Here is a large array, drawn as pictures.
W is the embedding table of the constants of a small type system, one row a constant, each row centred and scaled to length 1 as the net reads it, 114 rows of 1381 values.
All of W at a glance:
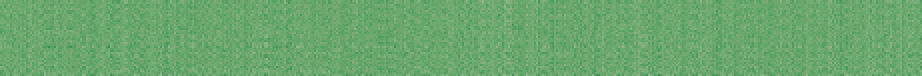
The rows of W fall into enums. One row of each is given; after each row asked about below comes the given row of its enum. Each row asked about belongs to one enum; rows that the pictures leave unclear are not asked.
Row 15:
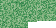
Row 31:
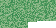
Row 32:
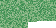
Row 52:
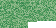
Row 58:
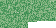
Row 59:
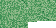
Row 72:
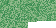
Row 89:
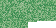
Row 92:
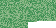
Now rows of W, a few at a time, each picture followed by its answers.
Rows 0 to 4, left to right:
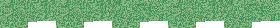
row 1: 31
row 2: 72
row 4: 72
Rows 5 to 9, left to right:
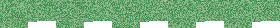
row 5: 89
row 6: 52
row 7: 58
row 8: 32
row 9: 32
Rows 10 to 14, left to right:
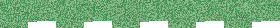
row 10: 58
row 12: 31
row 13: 32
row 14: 89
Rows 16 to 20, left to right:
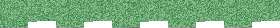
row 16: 59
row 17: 31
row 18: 15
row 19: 32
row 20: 31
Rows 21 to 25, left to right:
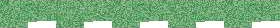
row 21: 72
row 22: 59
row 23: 72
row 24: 58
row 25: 72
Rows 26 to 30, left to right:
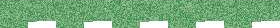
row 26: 92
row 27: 58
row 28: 72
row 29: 89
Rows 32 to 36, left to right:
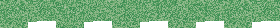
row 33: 58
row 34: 31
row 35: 72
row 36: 32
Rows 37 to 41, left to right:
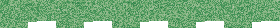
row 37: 72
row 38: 52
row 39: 15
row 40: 92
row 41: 58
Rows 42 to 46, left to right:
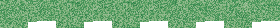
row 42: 32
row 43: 15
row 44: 15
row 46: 89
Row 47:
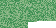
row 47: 92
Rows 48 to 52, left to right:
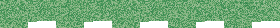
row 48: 32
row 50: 32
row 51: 92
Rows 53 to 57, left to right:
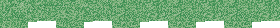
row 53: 89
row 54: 92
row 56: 31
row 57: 31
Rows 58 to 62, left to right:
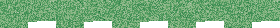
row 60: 72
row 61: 89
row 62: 58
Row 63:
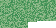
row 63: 31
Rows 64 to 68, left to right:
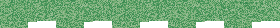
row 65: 92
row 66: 31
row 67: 92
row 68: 52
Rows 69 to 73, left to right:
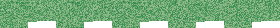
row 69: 52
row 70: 15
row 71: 52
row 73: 31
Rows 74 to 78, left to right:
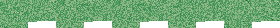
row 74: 58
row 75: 72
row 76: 72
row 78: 59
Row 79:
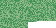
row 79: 92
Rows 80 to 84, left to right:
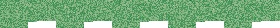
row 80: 92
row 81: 58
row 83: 59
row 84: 72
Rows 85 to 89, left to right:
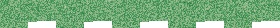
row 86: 58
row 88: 15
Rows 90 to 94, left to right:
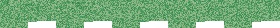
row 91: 52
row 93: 32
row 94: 31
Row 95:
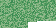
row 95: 31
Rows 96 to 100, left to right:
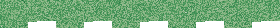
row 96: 59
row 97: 32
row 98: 72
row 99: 58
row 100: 31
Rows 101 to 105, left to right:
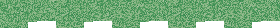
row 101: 58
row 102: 31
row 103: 92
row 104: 31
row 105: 92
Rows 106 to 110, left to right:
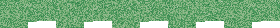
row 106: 92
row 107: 15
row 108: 32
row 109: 59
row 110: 92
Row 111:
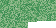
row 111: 72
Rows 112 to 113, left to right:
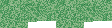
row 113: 72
